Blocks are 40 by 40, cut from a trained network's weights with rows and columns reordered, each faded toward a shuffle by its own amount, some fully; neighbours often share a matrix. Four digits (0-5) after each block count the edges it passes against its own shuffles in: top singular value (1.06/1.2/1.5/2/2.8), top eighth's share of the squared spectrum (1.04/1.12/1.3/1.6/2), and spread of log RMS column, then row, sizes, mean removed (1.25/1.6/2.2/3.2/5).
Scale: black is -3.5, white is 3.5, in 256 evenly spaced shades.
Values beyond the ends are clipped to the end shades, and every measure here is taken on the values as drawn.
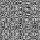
3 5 3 1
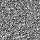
2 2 0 0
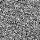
0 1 0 0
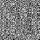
3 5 2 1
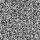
1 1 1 0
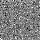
0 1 0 0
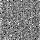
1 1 0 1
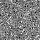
0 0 0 0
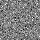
0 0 0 0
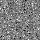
0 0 0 0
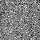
0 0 0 0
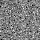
0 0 0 0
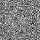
3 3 1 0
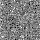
1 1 0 0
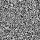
0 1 0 0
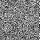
3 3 1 0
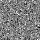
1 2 0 0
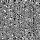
2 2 0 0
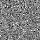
1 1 0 1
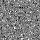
0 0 0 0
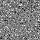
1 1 0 1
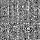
3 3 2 2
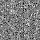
1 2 0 0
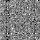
2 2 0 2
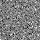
1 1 0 0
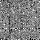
2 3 0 2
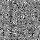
1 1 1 1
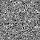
1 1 0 1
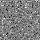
1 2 0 1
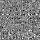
2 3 0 2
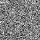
2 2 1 0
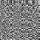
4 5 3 2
